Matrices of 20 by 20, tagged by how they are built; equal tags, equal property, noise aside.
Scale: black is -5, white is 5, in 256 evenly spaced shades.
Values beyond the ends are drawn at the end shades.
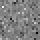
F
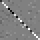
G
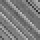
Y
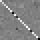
G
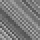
Y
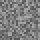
F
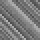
Y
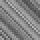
Y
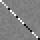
G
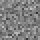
F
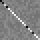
G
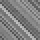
Y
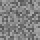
F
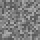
F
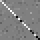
G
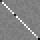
G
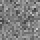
F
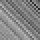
Y
